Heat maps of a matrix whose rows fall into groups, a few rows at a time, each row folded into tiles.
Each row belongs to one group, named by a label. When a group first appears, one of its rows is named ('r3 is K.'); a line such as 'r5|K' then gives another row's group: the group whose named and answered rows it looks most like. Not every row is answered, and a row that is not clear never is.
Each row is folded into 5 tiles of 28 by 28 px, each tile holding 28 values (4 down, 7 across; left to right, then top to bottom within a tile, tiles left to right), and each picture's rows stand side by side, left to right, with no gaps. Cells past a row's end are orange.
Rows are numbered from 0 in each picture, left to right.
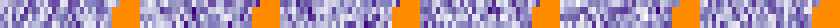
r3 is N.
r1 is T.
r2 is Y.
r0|N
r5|N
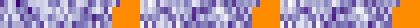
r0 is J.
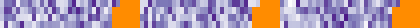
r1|N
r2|T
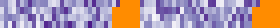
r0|Y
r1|T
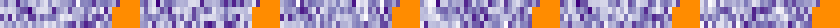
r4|J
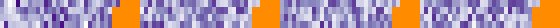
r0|T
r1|N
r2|N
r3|N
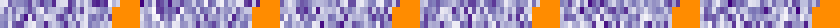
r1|T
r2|J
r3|N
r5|Y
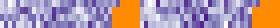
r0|Y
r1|T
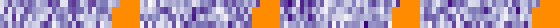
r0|N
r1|Y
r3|Y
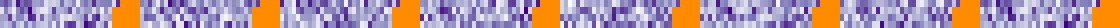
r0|Y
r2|T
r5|Y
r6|J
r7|Y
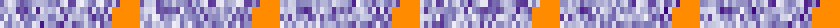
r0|J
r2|Y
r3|N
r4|J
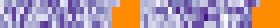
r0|N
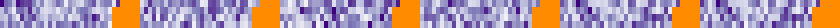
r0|J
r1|N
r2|T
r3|Y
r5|J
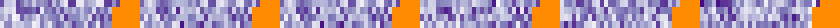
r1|J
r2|J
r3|Y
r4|N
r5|J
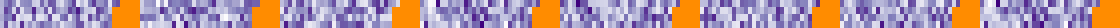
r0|N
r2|N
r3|T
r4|J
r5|N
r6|J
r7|T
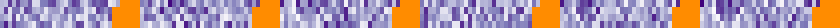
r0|N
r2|T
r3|N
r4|J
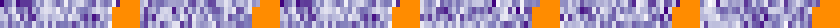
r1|N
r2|J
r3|Y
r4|J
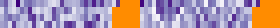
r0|Y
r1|T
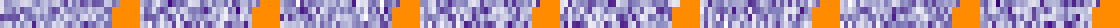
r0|Y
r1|Y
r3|Y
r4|N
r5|N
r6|Y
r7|Y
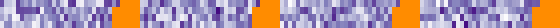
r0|T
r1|N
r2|Y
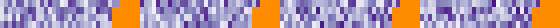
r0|N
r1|T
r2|J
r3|Y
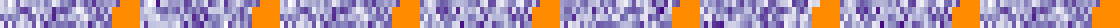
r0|Y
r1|T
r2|Y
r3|J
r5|N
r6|J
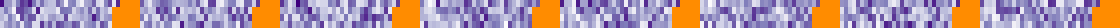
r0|J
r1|J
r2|J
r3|T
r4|T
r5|Y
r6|Y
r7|T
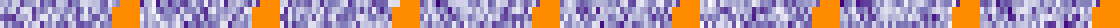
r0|N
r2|N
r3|J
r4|J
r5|Y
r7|Y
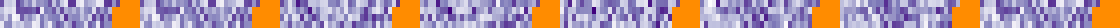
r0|T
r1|T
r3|Y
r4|N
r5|T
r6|T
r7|T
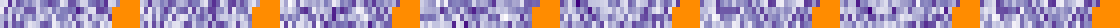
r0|N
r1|N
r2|Y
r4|J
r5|T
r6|Y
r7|T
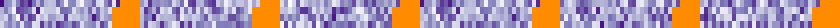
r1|N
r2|Y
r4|J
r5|N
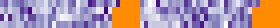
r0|J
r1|T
